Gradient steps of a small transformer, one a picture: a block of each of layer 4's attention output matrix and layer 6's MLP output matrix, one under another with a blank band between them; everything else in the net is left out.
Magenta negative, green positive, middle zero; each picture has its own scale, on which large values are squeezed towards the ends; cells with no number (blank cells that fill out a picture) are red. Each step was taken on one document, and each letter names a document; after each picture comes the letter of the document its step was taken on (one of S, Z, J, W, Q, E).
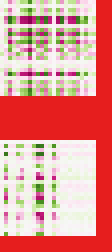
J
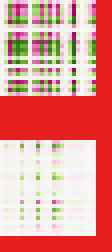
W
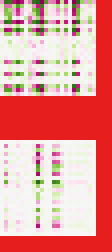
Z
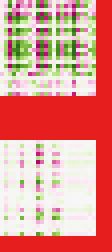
W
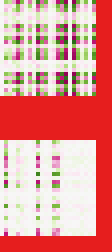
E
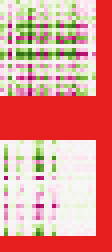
J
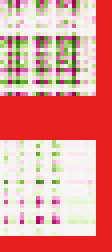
W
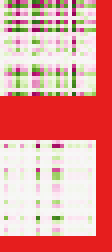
Z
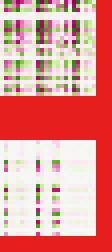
E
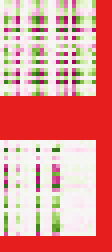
E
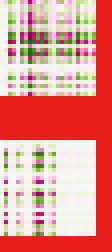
J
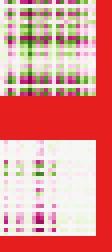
J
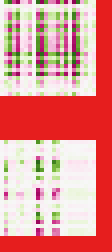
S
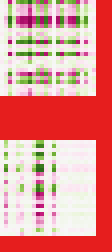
J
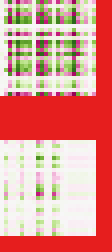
W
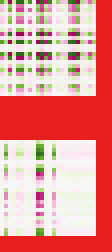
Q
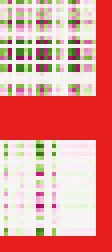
Q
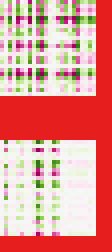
S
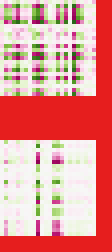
Z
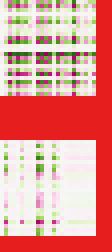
W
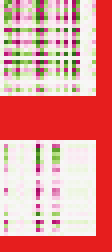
S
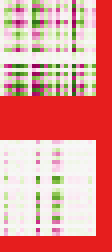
Z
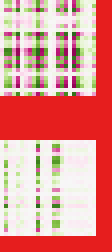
E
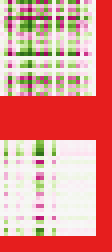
Q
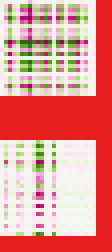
J
